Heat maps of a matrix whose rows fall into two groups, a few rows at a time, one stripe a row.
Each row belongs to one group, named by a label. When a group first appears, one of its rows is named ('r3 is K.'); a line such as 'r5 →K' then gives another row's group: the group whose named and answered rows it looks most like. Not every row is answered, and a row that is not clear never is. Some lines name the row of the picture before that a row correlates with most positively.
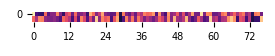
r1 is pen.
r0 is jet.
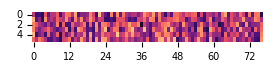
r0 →jet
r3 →pen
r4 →pen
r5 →pen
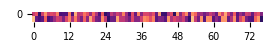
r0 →jet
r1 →jet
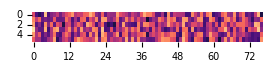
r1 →pen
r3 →jet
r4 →pen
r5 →pen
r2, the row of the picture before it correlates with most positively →1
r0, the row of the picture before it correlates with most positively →1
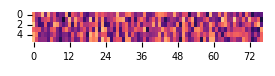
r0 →pen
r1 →jet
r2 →jet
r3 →pen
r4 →pen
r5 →pen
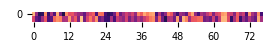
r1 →jet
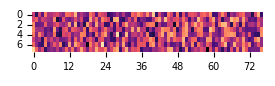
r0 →jet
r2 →jet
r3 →pen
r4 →pen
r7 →pen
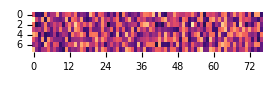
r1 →pen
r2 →jet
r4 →pen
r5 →pen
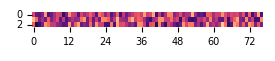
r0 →jet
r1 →pen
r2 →jet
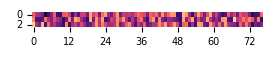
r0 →pen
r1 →jet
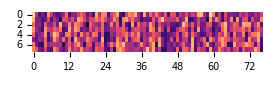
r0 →pen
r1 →pen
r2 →jet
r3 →jet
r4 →jet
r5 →jet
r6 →jet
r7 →jet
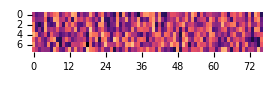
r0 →jet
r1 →jet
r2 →jet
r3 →jet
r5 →pen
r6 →pen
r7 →jet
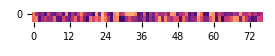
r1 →pen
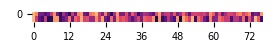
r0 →pen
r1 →jet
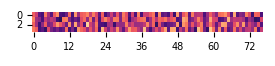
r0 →jet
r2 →jet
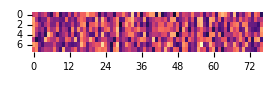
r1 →pen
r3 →pen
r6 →pen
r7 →pen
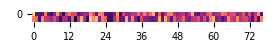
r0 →jet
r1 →pen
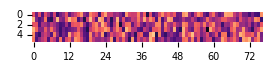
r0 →pen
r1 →jet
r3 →pen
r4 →jet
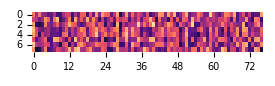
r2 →jet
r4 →pen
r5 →jet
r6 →pen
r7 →jet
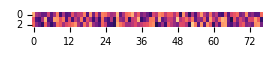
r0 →pen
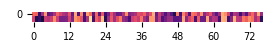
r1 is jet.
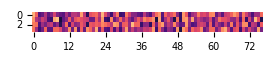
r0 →pen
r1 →jet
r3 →jet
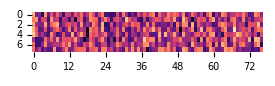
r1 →pen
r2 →jet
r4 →pen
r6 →jet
